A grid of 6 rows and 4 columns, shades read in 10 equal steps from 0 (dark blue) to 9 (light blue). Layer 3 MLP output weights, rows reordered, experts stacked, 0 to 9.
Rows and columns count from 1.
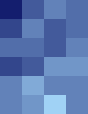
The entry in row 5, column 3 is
5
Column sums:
18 28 31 29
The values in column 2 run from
3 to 7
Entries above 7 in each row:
0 0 0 0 0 1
